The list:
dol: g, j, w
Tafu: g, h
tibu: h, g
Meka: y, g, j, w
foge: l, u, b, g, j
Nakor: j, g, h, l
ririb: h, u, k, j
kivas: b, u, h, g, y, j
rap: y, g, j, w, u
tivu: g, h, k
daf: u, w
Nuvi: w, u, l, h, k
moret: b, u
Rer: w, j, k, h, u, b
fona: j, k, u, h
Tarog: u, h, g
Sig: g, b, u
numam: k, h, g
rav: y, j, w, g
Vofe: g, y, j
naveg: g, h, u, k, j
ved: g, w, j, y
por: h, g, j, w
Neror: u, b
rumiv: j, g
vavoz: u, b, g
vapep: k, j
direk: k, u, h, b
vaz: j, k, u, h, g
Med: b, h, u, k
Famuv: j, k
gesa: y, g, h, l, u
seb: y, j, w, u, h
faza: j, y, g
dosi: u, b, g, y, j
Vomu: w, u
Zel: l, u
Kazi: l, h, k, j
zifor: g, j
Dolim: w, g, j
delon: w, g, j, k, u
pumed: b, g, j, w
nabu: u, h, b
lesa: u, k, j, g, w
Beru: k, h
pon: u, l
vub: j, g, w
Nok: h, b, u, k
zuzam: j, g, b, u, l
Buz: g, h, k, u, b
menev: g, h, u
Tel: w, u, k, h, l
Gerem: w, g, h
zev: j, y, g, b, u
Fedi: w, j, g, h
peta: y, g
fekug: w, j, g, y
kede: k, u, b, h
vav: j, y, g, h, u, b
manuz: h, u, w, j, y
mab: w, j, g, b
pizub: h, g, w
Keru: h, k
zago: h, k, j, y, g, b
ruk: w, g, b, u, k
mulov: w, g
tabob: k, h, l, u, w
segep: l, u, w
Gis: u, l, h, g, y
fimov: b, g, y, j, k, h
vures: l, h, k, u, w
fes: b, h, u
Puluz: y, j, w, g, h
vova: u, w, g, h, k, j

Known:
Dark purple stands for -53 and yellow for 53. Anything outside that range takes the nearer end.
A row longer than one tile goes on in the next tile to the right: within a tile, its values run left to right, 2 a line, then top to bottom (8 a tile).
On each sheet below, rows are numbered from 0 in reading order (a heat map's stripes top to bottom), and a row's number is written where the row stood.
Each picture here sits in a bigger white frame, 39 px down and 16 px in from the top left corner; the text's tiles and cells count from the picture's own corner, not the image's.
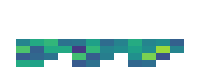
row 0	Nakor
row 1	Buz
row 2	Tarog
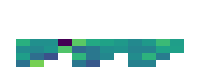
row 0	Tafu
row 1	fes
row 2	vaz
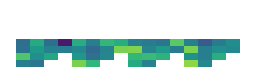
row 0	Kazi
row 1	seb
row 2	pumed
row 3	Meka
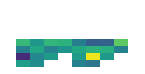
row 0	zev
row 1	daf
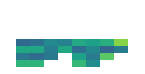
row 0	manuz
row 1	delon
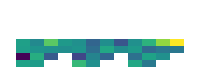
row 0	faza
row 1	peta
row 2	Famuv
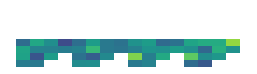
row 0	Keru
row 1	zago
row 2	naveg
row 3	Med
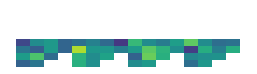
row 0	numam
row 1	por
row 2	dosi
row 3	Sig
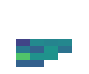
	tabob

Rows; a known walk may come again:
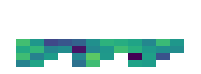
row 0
zifor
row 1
kede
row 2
faza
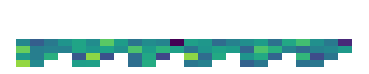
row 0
Meka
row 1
rumiv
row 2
tibu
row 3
naveg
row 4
nabu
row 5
menev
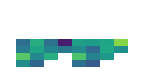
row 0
Kazi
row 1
Med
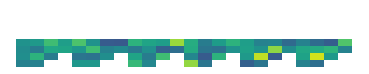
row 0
vaz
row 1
Vofe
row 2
delon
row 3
rap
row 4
Tarog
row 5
daf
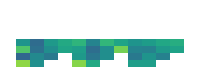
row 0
rav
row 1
seb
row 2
fimov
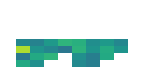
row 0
vub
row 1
kivas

